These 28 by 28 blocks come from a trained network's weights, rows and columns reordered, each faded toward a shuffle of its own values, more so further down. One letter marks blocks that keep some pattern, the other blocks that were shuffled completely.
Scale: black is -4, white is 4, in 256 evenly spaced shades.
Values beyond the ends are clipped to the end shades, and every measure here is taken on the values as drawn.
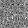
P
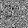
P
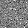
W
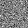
W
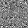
P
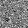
W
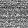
P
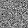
P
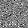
P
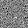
P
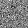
W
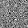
P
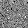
W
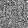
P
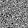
W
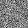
W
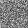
W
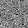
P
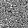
W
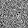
P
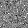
W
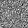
W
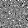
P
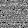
P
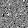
W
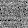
P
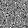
W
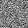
W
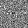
P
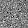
W
